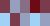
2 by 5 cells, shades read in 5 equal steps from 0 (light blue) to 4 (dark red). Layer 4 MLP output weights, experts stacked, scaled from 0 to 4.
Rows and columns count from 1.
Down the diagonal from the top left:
3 3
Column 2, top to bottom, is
1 3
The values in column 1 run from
0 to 3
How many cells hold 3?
3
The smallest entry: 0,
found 2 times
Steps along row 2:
up down down up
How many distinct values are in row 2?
3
